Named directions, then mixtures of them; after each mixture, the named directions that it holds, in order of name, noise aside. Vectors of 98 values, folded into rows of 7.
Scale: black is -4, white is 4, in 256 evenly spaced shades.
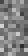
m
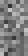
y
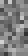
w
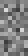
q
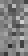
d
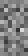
q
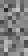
q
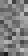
d, q, w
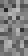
d, q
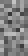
m, q, y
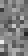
m, w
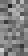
m, y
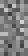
d, q, y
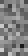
d, m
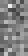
m, y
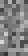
d, w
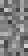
q, w, y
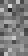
y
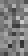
d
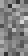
d, y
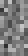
q, w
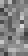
w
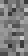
d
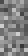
m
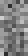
d, y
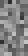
w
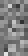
d, q, y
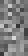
y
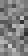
d, m, w
